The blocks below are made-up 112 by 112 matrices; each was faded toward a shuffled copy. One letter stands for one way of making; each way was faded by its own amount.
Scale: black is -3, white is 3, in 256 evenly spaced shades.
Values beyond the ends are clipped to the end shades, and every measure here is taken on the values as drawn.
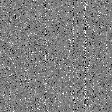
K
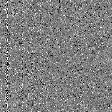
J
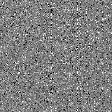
J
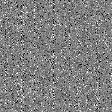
K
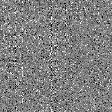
J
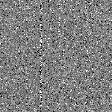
J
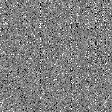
J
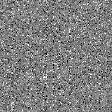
J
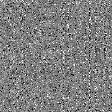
J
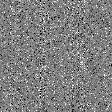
K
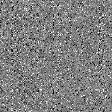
J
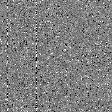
J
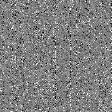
K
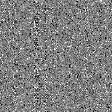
J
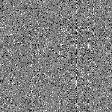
J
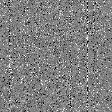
K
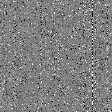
K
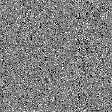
J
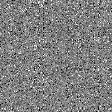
J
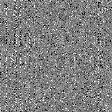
J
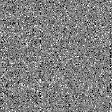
J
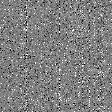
K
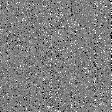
K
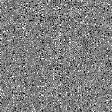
J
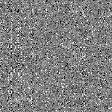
J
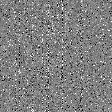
K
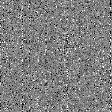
J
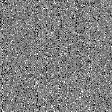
J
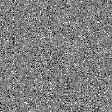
J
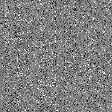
K
